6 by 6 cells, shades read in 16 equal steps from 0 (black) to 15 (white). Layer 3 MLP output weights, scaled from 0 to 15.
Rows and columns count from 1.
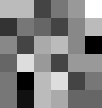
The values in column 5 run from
4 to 9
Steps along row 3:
down up up down down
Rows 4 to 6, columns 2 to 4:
13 9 4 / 0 11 13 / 1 11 10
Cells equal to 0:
2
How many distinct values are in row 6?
5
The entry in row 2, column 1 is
3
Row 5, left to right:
7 0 11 13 4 7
